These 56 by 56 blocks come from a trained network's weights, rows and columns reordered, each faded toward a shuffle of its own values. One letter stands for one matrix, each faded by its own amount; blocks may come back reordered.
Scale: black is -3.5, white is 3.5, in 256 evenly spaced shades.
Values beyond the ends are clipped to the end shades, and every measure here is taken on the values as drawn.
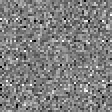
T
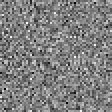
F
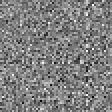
F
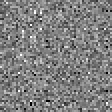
T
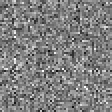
F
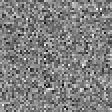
F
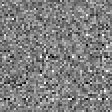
T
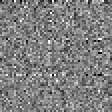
T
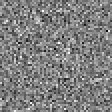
F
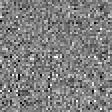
T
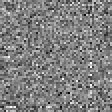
F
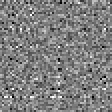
T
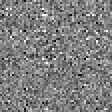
T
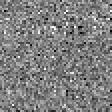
T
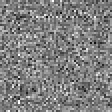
F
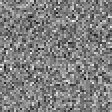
F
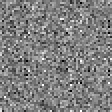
T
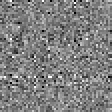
T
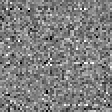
T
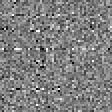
T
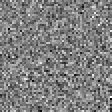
F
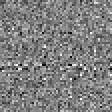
T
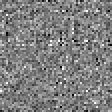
T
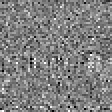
T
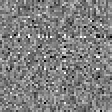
T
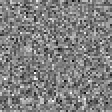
F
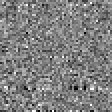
T
